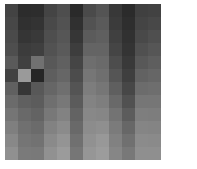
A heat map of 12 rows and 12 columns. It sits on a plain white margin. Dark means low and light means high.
Slope: up to the bottom. Grain: streaks running down. Roughest part: middle left. Ninth with the highest average: bottom middle. Odd patch: rougher, in the middle left.
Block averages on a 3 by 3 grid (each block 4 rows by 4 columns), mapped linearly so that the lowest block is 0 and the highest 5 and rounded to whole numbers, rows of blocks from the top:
0 1 0 | 2 3 2 | 4 5 4
